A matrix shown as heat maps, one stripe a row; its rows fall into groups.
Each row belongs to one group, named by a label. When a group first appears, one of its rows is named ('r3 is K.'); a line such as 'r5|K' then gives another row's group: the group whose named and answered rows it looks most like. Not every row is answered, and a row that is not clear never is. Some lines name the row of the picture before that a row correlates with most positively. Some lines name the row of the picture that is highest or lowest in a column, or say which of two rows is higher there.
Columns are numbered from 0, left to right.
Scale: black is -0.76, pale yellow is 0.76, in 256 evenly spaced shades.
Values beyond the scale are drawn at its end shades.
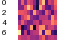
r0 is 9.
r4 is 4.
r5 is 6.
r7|9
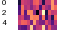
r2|9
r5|6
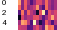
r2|9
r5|4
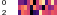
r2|9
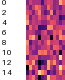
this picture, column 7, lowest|14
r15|9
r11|4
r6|4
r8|6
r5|9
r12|9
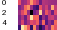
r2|9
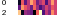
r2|6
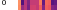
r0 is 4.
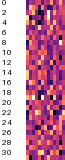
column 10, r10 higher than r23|Yes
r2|9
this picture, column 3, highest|22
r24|6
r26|6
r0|6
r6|9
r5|6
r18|9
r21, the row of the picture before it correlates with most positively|0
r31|6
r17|6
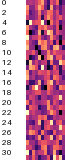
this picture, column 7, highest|6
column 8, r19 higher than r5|No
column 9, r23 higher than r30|No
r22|9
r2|6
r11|6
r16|6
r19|4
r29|4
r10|9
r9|4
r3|6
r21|9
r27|6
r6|6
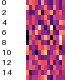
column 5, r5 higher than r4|Yes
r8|6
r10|4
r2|6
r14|6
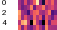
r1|6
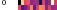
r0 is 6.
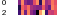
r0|4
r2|9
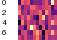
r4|9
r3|9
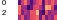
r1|4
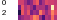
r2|9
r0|4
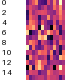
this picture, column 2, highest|5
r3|9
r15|6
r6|6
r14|9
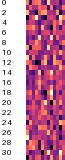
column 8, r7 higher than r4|Yes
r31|6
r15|6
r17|6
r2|4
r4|4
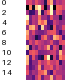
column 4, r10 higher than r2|No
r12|6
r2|6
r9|6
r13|6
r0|9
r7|4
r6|9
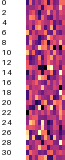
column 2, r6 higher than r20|Yes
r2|9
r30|9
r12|6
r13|9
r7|9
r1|6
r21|6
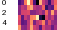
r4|6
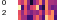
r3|4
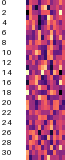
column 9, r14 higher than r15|Yes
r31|6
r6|6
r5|9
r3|9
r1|4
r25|6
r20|4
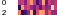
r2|6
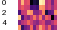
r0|9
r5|6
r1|9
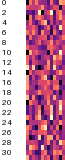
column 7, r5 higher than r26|Yes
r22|6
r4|4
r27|6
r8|6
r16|6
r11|4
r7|4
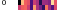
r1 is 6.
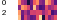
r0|4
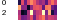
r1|4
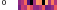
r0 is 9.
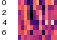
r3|9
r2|9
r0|4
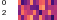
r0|6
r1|9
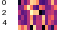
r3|6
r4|6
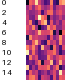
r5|9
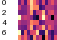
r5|6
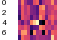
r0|4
